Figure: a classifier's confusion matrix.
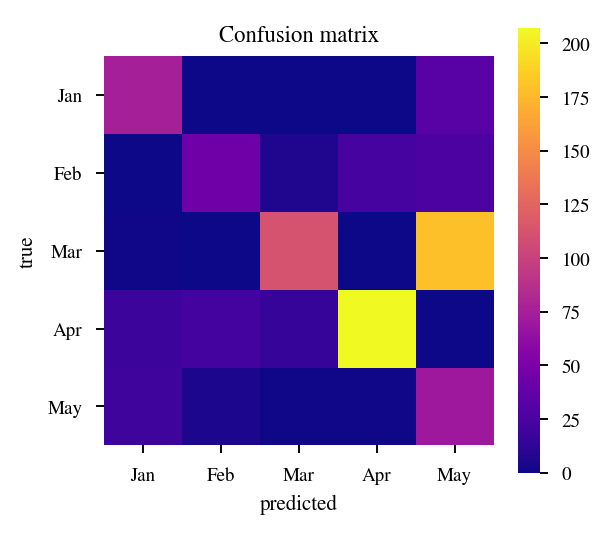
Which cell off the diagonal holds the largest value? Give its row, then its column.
Mar, May
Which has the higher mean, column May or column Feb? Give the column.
May
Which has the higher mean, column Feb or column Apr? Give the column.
Apr
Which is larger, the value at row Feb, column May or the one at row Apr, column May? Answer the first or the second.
the first
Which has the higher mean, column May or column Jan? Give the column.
May
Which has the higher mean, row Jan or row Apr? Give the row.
Apr
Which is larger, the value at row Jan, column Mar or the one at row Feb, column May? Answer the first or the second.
the second
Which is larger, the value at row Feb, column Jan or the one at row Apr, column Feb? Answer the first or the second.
the second
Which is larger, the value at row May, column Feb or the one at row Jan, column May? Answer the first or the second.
the second
